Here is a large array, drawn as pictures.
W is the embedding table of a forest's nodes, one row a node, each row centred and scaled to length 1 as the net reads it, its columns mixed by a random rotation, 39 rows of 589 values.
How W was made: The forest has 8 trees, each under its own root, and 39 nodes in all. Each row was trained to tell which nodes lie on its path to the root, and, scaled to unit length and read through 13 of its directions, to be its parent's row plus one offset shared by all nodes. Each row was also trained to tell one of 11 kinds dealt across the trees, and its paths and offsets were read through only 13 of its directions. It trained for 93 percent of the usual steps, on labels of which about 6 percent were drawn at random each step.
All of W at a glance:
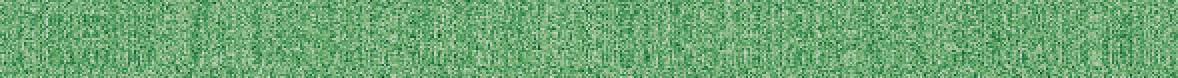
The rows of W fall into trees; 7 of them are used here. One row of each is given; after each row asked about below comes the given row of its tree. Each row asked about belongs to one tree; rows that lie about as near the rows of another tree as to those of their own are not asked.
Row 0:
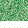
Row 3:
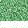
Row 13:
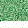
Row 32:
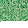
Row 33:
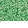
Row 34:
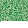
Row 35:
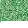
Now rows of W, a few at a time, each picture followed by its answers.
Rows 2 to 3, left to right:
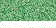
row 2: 32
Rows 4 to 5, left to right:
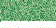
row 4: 13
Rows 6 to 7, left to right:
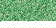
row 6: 35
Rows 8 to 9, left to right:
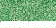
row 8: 32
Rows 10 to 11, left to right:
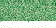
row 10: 32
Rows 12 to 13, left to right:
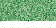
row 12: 0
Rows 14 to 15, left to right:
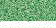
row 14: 33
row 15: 0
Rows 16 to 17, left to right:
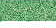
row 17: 32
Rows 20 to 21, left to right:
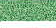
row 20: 0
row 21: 3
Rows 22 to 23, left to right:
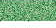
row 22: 13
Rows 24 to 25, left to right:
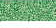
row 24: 13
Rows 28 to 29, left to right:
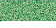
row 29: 0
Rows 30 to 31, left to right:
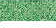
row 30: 0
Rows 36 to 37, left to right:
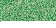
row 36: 34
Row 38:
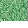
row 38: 34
